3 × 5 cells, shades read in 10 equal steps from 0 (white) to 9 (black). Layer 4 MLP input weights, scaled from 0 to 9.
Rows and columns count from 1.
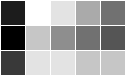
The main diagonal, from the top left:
8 2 1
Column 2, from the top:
0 2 1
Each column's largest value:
9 2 4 5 6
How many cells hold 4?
1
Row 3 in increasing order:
1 1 2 2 7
